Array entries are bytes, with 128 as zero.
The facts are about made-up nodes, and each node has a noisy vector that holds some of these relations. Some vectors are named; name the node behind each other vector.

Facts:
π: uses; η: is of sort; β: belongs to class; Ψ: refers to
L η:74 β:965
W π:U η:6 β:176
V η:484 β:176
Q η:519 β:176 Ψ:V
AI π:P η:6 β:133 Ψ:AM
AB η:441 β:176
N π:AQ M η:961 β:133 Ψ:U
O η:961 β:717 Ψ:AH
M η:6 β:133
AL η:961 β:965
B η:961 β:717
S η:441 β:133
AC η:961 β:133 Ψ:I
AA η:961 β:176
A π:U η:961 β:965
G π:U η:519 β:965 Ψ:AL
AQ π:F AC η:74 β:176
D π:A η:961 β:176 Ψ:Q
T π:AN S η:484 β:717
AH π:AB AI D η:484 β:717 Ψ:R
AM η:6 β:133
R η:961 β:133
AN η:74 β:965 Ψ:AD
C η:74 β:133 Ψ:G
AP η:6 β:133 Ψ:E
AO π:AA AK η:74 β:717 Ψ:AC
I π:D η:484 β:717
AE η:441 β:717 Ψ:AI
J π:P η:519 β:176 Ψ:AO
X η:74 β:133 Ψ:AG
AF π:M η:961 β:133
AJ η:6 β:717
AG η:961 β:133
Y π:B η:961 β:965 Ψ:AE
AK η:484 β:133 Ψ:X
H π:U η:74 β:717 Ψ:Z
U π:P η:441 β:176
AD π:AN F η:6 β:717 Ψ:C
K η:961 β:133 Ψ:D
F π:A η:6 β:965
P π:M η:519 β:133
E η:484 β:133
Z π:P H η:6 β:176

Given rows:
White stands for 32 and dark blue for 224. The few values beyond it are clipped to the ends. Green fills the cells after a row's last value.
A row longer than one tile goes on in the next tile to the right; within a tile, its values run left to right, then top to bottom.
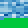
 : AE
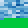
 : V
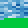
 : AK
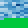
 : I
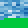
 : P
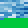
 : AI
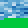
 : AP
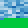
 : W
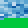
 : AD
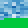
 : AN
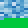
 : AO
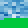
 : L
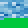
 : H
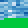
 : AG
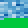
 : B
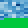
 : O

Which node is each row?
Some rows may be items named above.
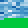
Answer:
X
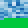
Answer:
D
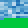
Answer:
AA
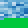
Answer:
AJ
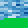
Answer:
E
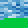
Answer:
AK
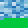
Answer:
AO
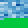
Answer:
B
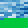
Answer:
AI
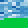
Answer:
X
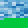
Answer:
AJ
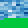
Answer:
R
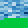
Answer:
S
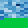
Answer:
AH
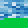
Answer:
C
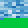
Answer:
AQ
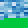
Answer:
AC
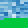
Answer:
Y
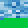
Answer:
J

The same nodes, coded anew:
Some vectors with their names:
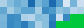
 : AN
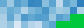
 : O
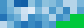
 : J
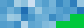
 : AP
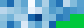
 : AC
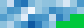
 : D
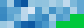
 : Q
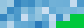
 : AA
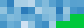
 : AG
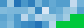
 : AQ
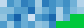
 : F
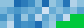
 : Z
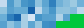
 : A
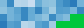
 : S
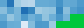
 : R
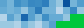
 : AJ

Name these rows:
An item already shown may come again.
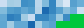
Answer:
Y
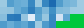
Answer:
L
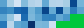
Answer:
AI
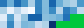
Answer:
AO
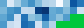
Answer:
AE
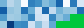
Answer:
C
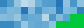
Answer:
X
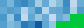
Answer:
V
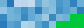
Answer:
S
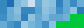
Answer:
P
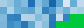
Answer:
AN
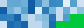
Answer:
G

